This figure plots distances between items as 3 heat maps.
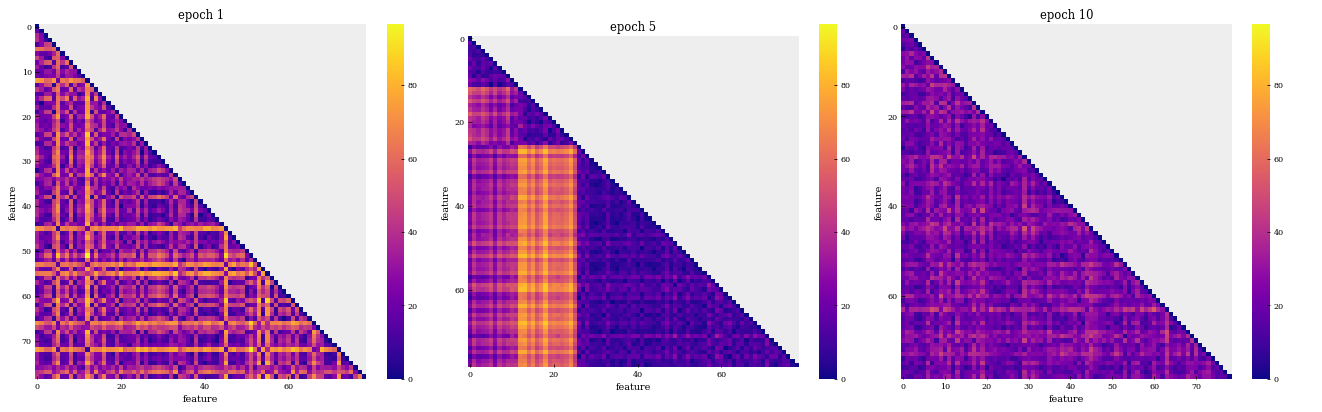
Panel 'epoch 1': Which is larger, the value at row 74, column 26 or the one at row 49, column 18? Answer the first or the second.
the first
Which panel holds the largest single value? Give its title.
epoch 1
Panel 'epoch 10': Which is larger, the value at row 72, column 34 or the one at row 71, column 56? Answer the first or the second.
the first
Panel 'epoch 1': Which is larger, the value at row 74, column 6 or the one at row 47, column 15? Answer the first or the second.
the second
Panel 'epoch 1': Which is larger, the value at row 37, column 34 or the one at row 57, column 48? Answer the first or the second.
the first
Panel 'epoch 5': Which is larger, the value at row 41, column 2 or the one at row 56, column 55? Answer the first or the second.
the first
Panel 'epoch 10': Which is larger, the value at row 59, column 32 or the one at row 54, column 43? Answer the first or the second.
the first
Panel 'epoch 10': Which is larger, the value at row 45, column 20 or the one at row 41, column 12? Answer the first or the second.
the first
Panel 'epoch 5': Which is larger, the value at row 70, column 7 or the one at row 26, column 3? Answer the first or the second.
the first
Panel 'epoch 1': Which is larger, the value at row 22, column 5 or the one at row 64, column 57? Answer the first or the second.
the first
